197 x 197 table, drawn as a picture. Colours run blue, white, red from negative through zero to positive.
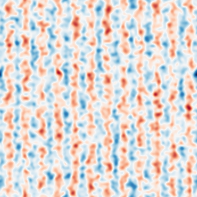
Average level on the scale: 50%. Stripes: upright, repeating 12 times. Histogram: bell-shaped.
